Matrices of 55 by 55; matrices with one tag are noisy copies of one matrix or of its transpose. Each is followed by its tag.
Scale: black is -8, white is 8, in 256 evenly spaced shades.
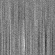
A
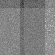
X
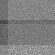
X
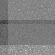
X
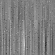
A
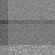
X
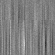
A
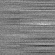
A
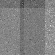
X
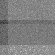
X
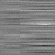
A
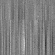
A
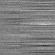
A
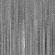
A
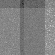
X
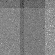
X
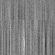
A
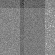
X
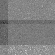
X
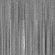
A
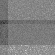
X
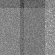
X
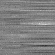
A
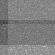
X
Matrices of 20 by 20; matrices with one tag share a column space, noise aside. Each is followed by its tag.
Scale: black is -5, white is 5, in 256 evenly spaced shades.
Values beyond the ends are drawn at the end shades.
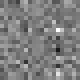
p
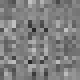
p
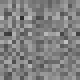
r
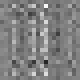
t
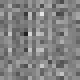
t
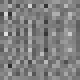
t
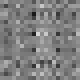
t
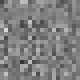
p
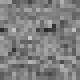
p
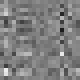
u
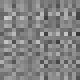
r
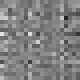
r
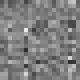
p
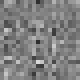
p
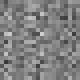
r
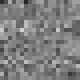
p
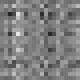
t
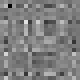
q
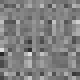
q
